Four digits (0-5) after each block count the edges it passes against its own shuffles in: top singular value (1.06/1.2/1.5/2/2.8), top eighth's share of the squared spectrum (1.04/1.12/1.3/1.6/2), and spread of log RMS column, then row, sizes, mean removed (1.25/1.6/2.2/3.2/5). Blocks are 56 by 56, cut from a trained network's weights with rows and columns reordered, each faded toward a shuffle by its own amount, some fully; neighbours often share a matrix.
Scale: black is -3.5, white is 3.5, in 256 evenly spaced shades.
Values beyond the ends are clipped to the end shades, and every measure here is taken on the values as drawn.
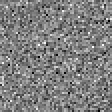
0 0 0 0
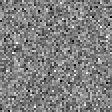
0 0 0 1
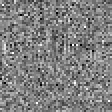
2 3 1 1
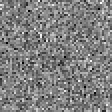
1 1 0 0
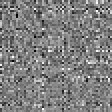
4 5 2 3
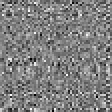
4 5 2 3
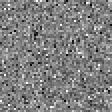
0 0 0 0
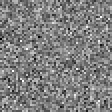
0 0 0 0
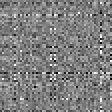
4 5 2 3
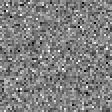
1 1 0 0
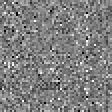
2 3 1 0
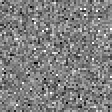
0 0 0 0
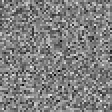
2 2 0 0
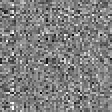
4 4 2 2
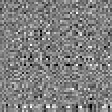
4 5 2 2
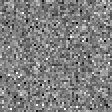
2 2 0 0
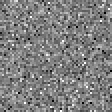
0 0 0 0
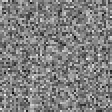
2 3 0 0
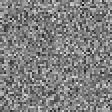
2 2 0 0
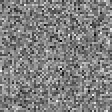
1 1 0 0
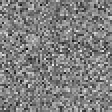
3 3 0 1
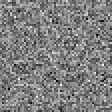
1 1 0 1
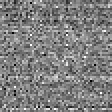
3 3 1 2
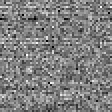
3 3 1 1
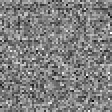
2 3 0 1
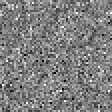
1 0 0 0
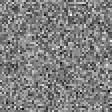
3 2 0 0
